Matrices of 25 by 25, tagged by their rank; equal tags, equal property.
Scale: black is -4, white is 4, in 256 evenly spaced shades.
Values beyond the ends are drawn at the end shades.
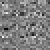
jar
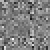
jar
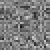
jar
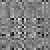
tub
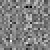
jar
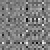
tub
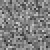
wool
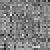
jar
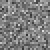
wool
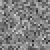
wool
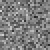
wool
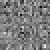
jar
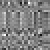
tub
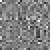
jar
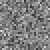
wool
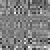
tub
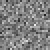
wool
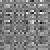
tub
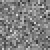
wool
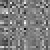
tub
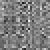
jar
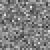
wool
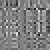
tub
